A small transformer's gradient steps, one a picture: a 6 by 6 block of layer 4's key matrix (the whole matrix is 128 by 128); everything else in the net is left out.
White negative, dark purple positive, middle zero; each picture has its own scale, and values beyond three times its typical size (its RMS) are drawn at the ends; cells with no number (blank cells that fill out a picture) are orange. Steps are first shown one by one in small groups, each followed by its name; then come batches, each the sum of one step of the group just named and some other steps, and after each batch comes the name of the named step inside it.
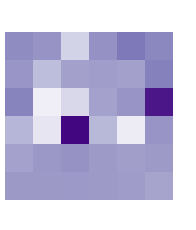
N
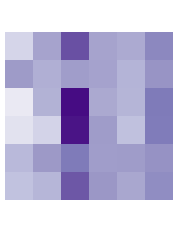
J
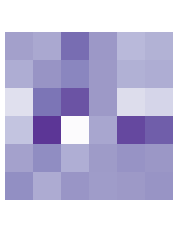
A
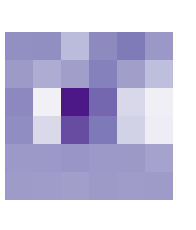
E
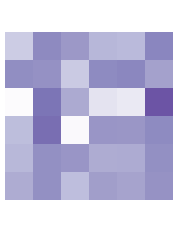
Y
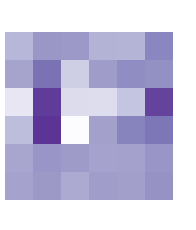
Y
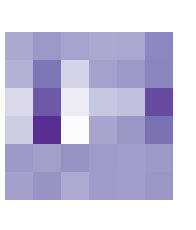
E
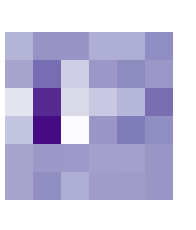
Y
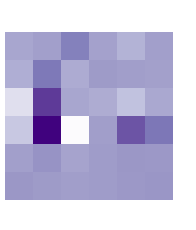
A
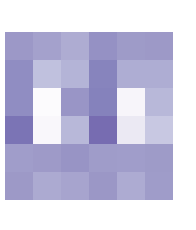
E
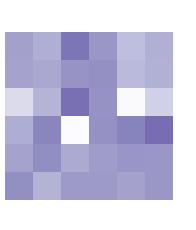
A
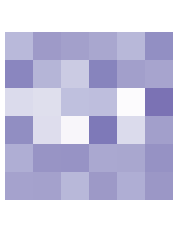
Y
